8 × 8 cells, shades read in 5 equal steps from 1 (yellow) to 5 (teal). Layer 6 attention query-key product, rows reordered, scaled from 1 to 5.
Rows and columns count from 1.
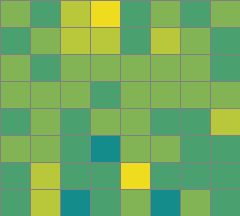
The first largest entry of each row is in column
2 1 2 4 1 4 1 3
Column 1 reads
3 4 3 3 4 3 4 4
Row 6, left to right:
3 3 4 5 3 3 4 4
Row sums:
24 24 26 25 27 29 27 30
